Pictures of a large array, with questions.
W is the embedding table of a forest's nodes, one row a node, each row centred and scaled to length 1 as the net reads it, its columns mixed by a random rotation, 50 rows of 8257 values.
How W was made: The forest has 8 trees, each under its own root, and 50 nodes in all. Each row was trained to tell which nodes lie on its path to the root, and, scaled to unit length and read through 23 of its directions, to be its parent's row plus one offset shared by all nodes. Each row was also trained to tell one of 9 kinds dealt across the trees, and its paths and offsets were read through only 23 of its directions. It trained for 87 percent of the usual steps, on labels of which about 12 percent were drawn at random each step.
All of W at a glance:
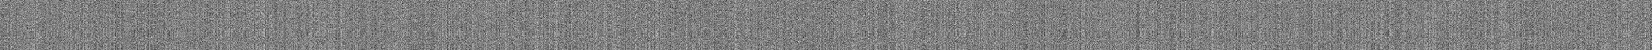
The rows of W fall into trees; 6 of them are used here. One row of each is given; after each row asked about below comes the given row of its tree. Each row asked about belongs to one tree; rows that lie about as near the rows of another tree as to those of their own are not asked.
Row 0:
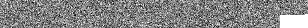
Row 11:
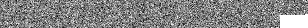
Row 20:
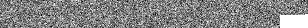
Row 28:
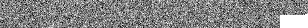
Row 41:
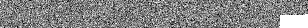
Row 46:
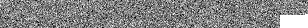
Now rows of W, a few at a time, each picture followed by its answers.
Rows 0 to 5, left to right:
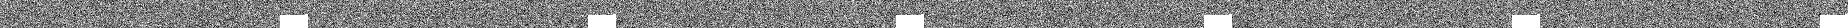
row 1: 46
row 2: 28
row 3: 11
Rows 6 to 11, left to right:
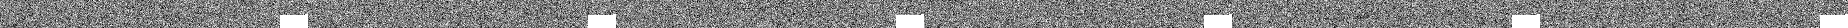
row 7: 41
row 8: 11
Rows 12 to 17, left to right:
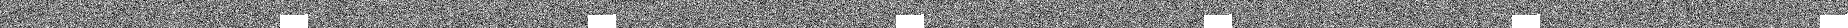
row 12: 20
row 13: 20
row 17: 28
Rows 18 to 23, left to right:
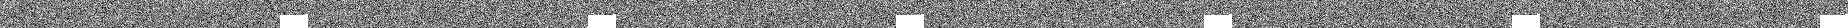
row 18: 0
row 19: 41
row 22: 46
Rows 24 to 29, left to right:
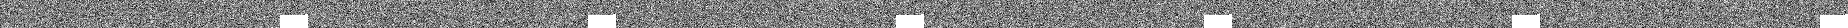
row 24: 11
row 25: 28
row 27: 11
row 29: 46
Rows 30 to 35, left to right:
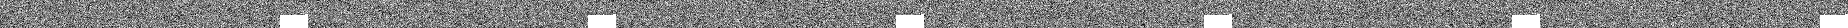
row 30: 46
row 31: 41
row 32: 46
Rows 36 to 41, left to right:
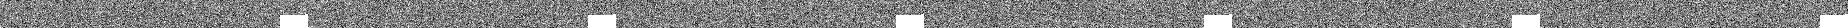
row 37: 0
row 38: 28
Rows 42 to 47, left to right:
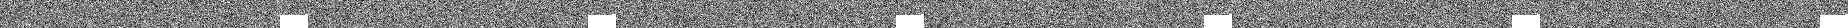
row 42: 11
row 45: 46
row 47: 46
